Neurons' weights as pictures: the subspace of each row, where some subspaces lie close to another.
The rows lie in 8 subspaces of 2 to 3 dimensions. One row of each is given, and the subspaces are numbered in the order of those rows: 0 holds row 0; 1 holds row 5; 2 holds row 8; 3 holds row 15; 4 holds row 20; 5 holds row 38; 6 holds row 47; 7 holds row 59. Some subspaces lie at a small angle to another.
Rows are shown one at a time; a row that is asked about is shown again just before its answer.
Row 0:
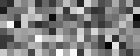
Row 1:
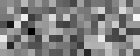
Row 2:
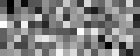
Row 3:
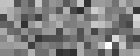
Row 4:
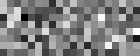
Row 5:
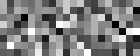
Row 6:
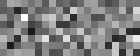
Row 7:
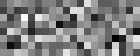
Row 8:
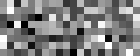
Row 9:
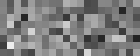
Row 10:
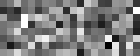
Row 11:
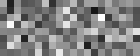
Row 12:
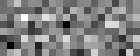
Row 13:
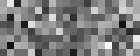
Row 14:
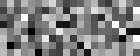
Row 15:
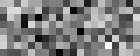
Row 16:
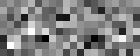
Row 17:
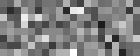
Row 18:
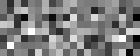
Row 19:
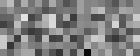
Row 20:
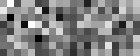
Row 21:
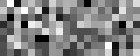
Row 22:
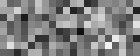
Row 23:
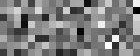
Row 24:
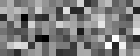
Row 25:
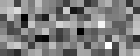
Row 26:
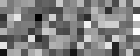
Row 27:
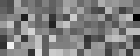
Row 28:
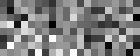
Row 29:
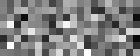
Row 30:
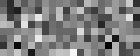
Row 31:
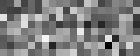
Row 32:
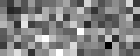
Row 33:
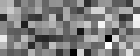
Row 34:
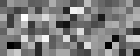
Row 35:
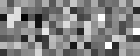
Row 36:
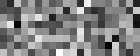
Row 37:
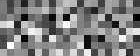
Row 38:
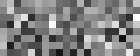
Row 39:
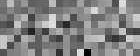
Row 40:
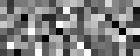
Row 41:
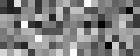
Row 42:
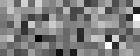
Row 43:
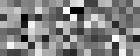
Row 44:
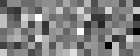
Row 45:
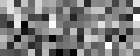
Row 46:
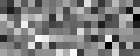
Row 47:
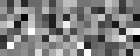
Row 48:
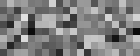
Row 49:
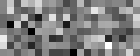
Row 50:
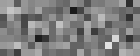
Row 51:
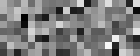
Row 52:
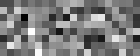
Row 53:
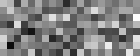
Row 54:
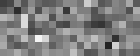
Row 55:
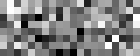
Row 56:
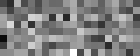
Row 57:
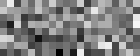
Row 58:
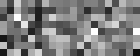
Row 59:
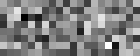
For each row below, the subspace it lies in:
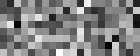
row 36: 0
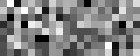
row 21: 4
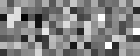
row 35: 7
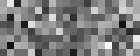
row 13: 4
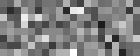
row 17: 2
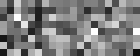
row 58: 7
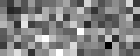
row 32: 3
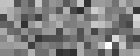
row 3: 0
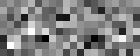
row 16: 4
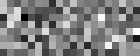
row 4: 7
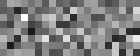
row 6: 6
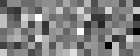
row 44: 7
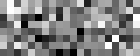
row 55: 3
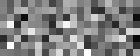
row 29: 6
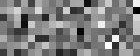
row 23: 5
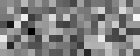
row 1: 6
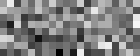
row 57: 0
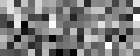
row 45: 5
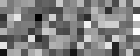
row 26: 7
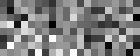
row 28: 5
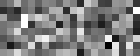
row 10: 1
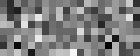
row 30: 3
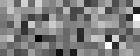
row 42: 5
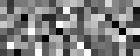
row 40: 1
